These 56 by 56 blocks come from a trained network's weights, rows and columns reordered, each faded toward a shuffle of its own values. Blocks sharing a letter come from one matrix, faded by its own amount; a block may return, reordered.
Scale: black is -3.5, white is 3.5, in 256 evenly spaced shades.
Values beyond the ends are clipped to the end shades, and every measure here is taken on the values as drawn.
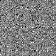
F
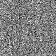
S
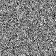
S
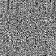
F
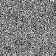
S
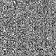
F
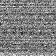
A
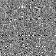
F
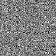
F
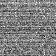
A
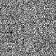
F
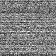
A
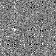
F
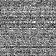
A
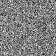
S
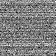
A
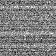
A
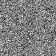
S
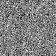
S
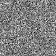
S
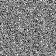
S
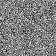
S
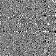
F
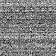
A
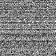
A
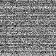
A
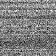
A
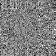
F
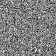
S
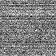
A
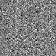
F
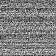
A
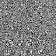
F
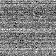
A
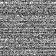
A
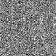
F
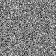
S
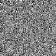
F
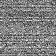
A
